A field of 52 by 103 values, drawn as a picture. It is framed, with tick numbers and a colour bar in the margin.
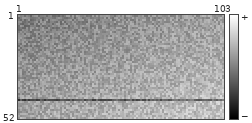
Row 43 stands out from the rest. There is an overall slope up to the bottom right. The ninth with the highest average is the bottom right. There are no regular stripes. The halves do not mirror each other.
